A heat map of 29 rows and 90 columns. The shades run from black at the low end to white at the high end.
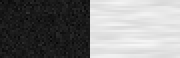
It is made of 1 by 2 panels. Panel 1,1: very low, fine-grained, faint in contrast. Panel 1,2: very high, streaked across, faint in contrast.
